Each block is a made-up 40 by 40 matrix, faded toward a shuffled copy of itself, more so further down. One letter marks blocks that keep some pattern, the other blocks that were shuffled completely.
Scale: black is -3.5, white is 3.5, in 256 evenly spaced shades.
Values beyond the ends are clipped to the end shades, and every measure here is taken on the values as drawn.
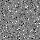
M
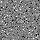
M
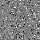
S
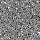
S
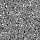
M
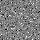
S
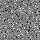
M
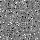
M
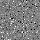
S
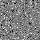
S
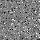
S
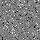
M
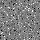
M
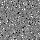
M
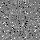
S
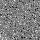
M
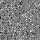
S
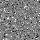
S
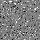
S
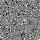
S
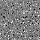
S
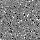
S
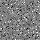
M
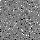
S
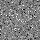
M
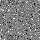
M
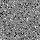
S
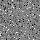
S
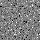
M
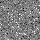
M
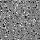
S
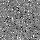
S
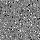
S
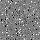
S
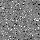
M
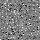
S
